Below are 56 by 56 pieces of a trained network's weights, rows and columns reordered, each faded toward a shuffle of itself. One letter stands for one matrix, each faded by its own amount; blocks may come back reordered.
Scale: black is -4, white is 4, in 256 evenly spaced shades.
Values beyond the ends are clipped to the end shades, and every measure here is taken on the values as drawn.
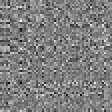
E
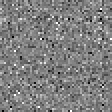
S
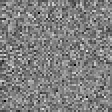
S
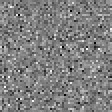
S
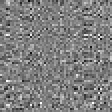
E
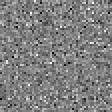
S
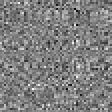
E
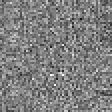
S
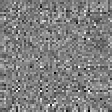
E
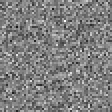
S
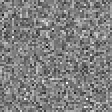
S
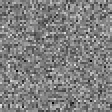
S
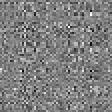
E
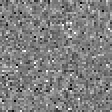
S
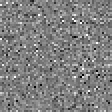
S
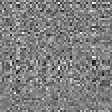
E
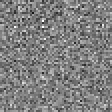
S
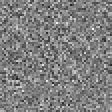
S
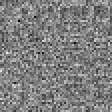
S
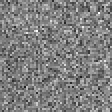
S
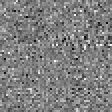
S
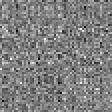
E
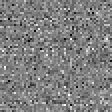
S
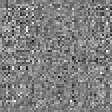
E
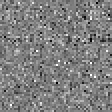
S
